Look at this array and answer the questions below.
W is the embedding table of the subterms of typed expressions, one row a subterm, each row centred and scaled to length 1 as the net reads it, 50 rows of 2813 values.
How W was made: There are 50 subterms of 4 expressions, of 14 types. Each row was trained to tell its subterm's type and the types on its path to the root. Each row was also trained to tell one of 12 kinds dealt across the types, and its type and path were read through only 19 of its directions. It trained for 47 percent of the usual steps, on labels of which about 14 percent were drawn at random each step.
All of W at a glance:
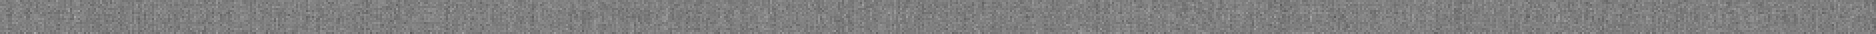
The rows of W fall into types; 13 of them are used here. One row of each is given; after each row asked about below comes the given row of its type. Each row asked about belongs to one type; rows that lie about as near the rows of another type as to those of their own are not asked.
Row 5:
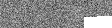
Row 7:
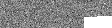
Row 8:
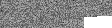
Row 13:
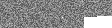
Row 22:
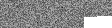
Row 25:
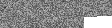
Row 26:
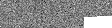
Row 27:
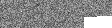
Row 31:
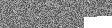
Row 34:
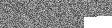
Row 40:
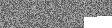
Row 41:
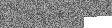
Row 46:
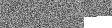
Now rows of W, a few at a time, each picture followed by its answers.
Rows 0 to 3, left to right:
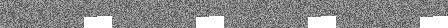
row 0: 13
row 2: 26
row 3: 13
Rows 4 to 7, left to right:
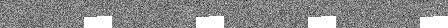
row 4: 8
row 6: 41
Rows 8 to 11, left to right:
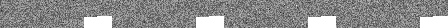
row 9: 41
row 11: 8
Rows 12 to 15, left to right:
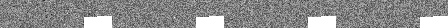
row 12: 27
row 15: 25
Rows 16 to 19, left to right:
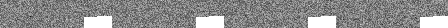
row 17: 7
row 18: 46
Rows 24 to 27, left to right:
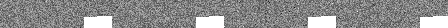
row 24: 31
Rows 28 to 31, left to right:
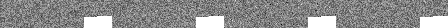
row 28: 25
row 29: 46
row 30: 13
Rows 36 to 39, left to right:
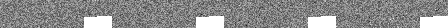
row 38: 5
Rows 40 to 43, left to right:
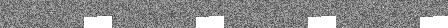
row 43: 8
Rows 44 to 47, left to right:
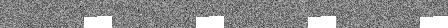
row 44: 25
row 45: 41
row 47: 31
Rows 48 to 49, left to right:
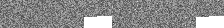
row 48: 31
